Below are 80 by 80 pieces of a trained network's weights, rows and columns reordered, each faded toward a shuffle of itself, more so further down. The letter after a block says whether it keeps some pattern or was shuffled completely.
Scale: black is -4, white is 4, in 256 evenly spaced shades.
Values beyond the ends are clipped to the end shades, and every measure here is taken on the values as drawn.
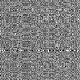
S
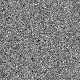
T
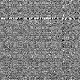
S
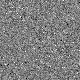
T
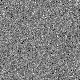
T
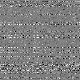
S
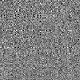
S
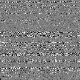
S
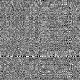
S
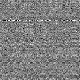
S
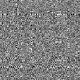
S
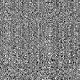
S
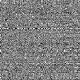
S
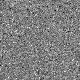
T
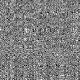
S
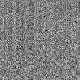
S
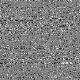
S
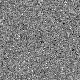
T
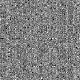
S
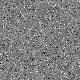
T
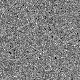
T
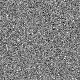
T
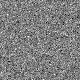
T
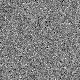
T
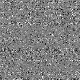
S
